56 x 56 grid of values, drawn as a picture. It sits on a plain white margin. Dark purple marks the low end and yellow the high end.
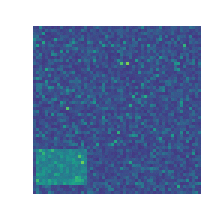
Ninth with the highest average: bottom left. Odd patch: higher, in the bottom left. Stripes: none. Histogram: skewed, a long tail of high values. Mirror symmetry: none.
